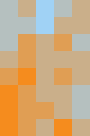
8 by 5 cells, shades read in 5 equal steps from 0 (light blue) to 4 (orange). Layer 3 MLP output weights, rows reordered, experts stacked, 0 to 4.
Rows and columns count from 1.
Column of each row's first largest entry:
2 4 2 2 2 1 1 1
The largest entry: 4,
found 5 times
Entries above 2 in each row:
0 0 2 1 3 2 3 3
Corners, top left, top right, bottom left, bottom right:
1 2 4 2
